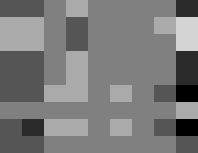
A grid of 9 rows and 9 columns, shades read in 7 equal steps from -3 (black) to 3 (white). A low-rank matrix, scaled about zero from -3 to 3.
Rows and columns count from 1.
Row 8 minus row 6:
0 -1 0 0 0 0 0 0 0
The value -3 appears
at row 6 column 9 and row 8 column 9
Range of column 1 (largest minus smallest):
2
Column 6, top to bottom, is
0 0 0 0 0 1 0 1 0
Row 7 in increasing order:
0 0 0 0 0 0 0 0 1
